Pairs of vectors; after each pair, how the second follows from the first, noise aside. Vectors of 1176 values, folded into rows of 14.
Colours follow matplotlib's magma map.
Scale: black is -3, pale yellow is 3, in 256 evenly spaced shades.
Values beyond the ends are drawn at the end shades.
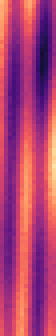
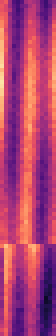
wrapped around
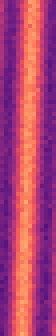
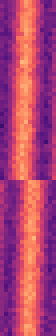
wrapped around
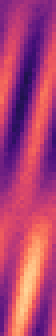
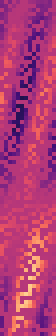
partly zeroed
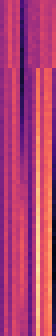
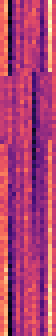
wrapped around
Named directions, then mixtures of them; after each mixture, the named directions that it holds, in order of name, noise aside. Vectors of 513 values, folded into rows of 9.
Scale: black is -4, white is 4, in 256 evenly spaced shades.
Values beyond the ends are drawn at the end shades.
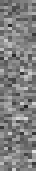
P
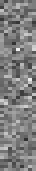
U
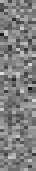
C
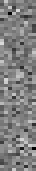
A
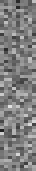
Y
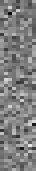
A, Y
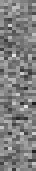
P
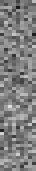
P, Y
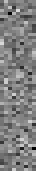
A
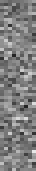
P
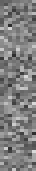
P, U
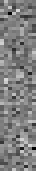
A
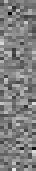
A, P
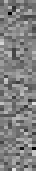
A, P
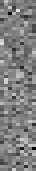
A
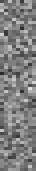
C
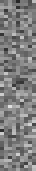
Y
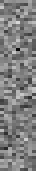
C, U
